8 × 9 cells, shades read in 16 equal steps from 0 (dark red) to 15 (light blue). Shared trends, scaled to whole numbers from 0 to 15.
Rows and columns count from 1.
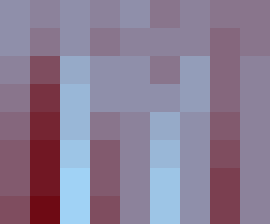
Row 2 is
10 8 10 8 9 9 9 7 8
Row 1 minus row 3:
1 4 -2 -1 0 0 -2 1 -1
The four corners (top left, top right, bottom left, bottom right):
10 8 5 9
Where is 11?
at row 3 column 7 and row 4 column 7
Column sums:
61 29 102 62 75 88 80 48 70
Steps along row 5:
down up down up up down down up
